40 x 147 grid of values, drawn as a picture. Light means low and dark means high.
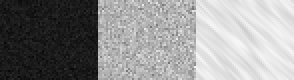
The table splits into one row of 3 panels. Panel 1,1: very high, fine-grained, faint in contrast. Panel 1,2: low, fine-grained. Panel 1,3: very low, slanting down to the right, faint in contrast.
